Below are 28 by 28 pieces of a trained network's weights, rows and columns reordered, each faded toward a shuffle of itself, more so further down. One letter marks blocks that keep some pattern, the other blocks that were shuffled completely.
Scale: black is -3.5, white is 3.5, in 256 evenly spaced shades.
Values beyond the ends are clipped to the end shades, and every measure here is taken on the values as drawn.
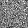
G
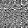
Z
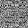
Z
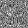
Z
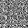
Z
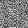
Z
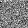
G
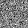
G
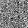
Z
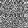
Z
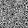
Z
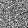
G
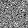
G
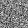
G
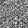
Z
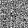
Z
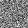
G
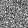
G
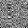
Z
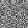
Z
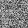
G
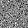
G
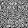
Z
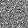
G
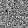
G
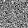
G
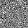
Z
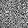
Z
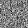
Z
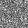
G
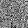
Z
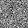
G
